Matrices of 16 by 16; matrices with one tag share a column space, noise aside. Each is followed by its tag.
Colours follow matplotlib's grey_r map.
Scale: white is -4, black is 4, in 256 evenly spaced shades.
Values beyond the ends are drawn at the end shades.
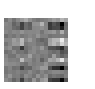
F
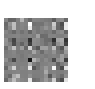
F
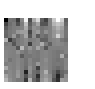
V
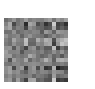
F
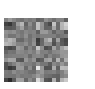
F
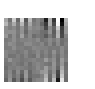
V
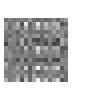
F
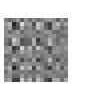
F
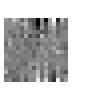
V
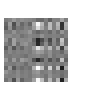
F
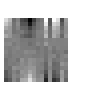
V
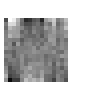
V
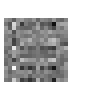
F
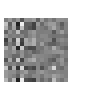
F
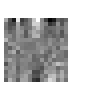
V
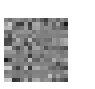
F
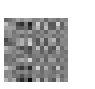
F
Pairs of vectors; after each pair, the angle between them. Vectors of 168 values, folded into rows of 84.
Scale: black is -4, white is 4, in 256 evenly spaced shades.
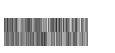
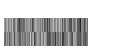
nearly opposite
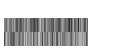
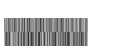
partly opposed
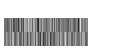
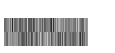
partly opposed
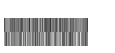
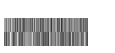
orthogonal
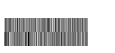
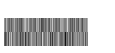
partly aligned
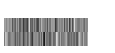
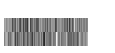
nearly parallel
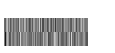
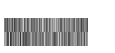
partly opposed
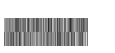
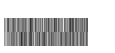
orthogonal
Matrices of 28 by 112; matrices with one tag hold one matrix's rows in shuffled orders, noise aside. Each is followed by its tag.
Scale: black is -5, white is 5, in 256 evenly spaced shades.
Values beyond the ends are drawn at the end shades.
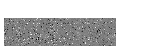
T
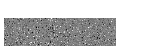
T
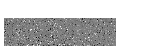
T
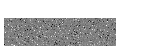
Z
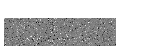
T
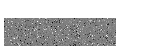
Z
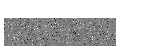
Z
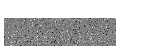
Z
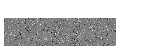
Z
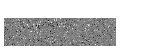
T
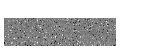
Z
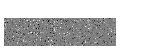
T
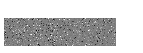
T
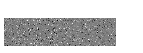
T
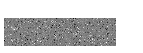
Z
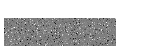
Z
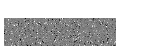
Z
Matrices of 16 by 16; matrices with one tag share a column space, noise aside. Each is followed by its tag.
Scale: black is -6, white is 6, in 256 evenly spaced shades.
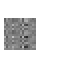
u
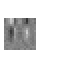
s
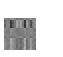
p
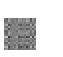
u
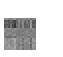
p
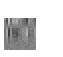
s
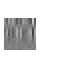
s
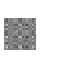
u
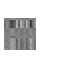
p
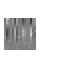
s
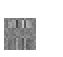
p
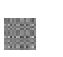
u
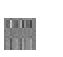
p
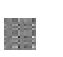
u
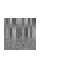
s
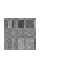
p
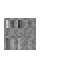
p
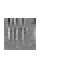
s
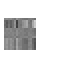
p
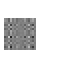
u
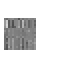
p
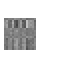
p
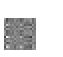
u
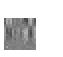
s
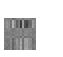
p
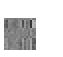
p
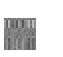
p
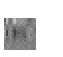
s
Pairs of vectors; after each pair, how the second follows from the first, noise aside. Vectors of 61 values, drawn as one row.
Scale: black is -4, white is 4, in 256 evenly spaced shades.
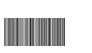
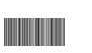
reversed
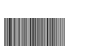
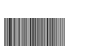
copied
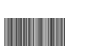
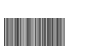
reversed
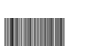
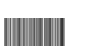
wrapped around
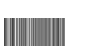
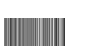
reversed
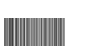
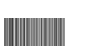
copied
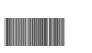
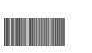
wrapped around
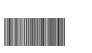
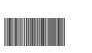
copied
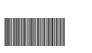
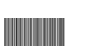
reversed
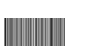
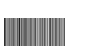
wrapped around
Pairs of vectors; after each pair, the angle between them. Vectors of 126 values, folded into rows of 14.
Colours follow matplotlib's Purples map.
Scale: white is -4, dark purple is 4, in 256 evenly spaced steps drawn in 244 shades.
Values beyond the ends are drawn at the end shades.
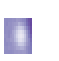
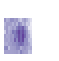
nearly opposite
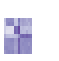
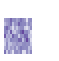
orthogonal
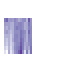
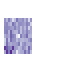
partly opposed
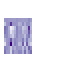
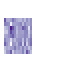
nearly opposite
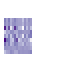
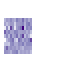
nearly opposite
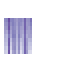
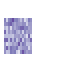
orthogonal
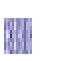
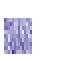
orthogonal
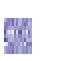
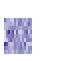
nearly opposite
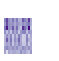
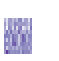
nearly opposite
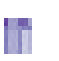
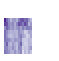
nearly parallel
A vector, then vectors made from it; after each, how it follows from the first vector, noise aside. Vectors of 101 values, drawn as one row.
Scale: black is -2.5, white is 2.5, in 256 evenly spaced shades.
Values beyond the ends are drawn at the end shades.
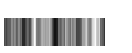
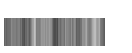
shrunk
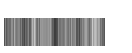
shrunk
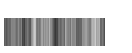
shrunk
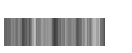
shrunk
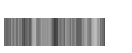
shrunk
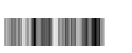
negated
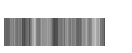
shrunk
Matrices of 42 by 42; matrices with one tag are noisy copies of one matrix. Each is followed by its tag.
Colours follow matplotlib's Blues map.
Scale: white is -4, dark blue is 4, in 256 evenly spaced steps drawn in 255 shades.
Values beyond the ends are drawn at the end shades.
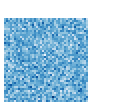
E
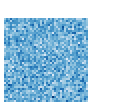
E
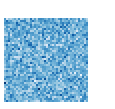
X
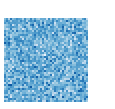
E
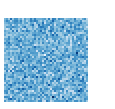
E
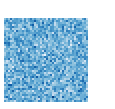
E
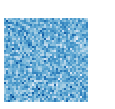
X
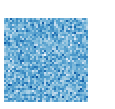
E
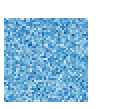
X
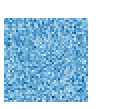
E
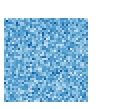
X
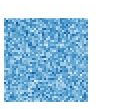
X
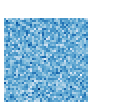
X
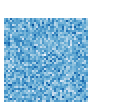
E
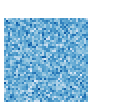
X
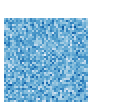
E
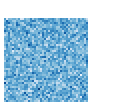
X
